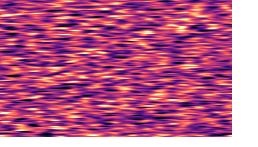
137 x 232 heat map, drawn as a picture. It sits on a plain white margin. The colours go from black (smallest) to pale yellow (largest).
Grain: streaks across. Histogram: bell-shaped. Average level on the scale: 50%. Slope: none. Mirror symmetry: none.
